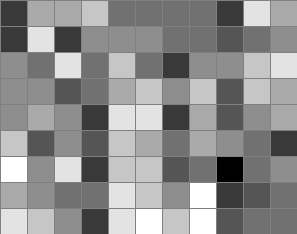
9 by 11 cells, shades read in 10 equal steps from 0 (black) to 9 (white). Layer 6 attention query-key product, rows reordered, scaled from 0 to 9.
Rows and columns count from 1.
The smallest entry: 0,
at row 7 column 9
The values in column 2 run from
3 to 8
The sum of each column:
49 49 46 33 60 57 36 54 26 46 46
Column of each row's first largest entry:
10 2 3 6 5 1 1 8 6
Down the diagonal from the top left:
2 8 8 4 8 6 3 9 3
